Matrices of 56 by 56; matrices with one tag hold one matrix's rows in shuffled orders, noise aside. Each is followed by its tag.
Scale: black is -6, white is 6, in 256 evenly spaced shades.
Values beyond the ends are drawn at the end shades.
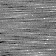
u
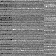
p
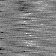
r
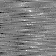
r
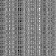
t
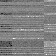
p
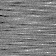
u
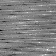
u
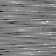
u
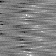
r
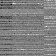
p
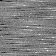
u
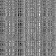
t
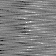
r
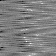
r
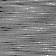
u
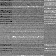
p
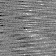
r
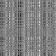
t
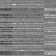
p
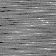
u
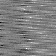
r
